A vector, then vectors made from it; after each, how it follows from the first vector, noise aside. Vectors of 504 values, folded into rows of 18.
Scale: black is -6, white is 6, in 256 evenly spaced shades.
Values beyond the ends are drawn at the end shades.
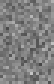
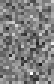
scaled up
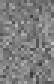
sign-scrambled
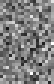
scaled up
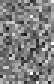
scaled up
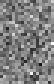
scaled up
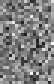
scaled up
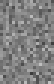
sign-scrambled
